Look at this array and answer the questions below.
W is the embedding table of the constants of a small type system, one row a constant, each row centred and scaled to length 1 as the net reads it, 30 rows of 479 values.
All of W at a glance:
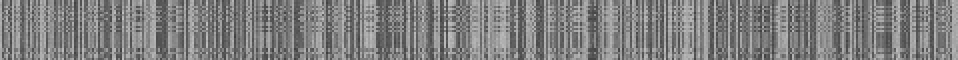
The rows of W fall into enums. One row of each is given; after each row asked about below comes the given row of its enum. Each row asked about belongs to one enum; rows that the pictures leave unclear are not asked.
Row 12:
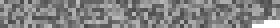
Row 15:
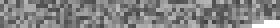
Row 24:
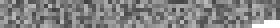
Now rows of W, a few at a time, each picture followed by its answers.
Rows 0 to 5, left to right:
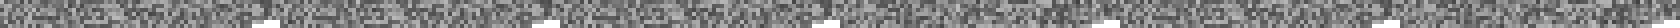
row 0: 12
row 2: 12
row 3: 15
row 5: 15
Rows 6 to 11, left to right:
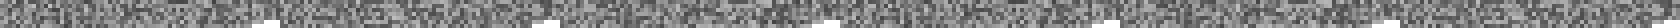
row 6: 24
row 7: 12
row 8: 15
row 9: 24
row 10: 15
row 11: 12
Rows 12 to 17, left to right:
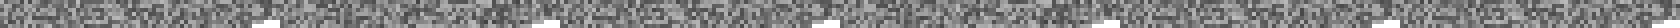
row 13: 15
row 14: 12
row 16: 12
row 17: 12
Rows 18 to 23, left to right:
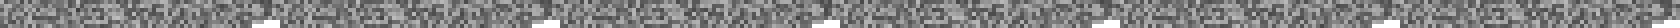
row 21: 12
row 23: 12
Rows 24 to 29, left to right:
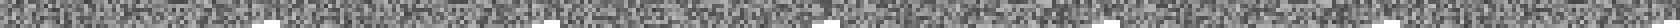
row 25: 24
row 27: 15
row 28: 15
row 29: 24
